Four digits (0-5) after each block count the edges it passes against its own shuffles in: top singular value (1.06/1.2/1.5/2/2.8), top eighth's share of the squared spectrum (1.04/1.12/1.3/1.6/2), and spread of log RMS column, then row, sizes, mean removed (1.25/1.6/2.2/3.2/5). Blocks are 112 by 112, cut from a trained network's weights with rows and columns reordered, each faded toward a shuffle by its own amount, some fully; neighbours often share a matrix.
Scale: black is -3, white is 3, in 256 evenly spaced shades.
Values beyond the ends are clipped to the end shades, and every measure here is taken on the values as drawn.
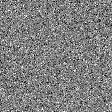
0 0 0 0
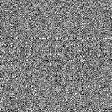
3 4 2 2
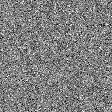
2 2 0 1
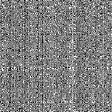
3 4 2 3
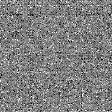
2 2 2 1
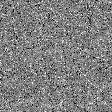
0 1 0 0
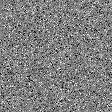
0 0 0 0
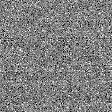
2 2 2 0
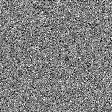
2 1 0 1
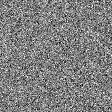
0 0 0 0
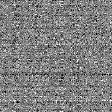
3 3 3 2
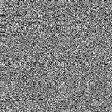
4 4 1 3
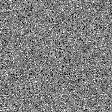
2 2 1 1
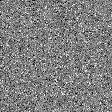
0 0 0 0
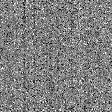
2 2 1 2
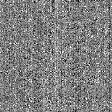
3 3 2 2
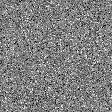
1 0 0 0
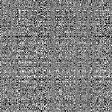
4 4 4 2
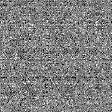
3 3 3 1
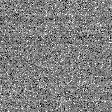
2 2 1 0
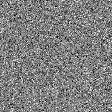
2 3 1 1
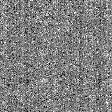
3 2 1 2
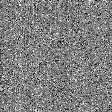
1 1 0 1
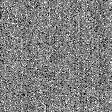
2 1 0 0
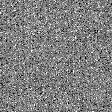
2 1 0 1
